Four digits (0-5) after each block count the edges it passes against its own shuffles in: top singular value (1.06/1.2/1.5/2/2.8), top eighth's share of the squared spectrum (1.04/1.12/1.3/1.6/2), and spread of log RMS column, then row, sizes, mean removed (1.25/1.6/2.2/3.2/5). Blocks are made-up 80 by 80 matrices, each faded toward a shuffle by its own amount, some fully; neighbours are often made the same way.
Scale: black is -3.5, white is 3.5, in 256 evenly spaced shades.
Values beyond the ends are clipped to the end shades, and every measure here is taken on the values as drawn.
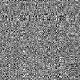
4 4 2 2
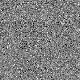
3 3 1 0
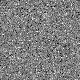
0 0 0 0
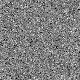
1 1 0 0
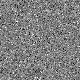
1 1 0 0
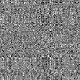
4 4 2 2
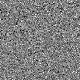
3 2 0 1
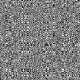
4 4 3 3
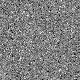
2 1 0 0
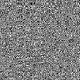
4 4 2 2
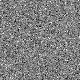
2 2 0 0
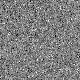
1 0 0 0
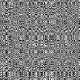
5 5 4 3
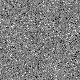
0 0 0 0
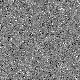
0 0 0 0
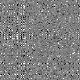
4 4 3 2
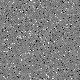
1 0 0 0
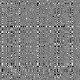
5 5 4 3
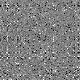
4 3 2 1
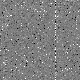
3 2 1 0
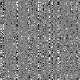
4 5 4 2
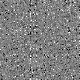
3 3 2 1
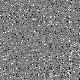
3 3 1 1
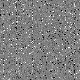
3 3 2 1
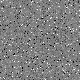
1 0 0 0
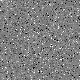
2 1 0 0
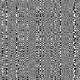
5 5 4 3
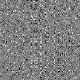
4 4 2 1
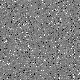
2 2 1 0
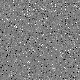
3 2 1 0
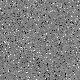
0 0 0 0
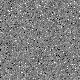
0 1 0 0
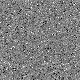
0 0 0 0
